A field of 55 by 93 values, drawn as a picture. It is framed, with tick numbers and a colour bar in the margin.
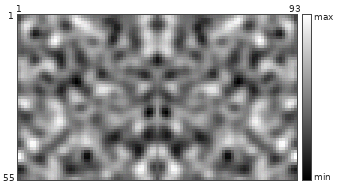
Grain: blotchy. Mirror symmetry: left to right. Lone odd cells: none. Histogram: bell-shaped. Odd rows or columns: none.
